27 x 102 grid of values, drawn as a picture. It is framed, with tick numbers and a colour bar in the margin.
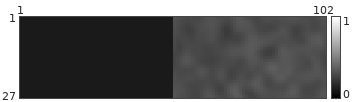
The table splits into one row of 2 panels. Panel 1,1: very low, flat. Panel 1,2: low, blotchy, faint in contrast.
